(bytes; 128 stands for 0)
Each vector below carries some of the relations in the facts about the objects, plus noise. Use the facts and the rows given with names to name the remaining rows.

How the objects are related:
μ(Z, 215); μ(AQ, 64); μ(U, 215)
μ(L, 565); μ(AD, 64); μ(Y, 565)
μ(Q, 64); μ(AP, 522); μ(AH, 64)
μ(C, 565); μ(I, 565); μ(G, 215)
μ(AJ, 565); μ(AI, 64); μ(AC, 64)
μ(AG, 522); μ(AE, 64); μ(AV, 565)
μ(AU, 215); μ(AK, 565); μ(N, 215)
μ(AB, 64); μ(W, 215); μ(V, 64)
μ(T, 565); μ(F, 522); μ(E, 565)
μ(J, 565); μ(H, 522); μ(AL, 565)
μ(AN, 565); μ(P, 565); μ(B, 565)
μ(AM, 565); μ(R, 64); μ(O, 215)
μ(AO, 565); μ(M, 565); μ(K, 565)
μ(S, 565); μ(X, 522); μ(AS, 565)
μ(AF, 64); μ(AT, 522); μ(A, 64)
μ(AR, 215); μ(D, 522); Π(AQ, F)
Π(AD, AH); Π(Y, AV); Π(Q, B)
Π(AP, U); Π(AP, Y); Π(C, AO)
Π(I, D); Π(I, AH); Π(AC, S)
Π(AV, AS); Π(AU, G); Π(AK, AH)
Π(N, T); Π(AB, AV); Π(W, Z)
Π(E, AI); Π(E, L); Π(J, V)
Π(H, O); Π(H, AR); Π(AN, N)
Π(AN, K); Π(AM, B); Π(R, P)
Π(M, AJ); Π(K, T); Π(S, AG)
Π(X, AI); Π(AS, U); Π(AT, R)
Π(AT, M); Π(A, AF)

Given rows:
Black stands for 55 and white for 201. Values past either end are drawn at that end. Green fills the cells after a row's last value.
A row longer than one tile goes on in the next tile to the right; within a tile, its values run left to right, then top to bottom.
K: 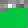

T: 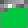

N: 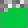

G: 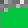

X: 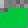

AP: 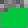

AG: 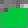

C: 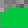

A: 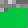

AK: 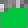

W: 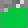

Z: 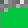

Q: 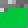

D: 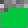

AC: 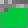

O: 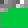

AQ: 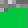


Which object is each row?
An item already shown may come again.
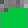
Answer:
F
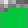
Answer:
AI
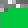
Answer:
AD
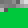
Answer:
H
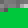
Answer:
AG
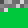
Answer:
U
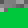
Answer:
B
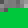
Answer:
F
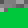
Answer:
B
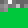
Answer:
AB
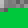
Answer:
X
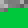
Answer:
L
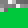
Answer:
AD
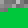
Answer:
S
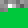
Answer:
AN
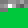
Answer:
K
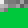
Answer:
E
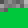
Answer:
AP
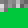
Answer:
I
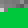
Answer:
AM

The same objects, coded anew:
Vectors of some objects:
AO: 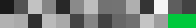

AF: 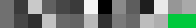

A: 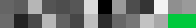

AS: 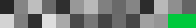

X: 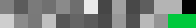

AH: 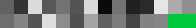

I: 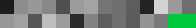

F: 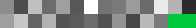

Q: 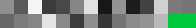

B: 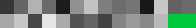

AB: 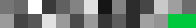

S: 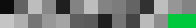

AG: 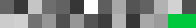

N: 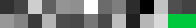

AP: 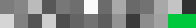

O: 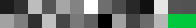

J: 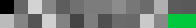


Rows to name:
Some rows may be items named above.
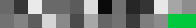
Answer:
AH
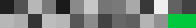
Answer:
AO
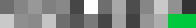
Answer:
AT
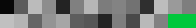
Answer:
S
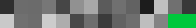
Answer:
E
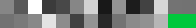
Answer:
Q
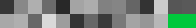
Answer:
AM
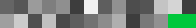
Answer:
D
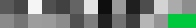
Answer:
AC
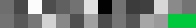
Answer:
AE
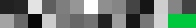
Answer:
U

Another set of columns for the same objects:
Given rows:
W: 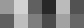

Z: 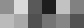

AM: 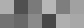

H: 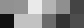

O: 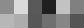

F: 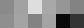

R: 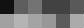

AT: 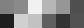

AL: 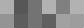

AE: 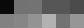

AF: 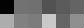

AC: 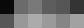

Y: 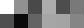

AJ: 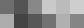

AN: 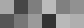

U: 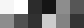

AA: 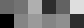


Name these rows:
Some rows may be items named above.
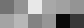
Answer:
D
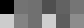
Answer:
AI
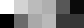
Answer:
AP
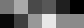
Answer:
AB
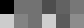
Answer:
AI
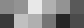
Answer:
X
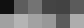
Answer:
R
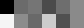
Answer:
AH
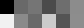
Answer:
AH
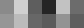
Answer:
N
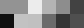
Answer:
H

